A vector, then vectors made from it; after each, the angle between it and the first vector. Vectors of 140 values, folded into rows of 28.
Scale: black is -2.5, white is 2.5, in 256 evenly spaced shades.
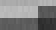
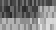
nearly opposite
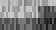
nearly parallel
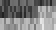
nearly opposite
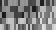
partly opposed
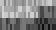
nearly parallel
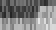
nearly opposite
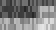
nearly opposite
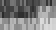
nearly opposite
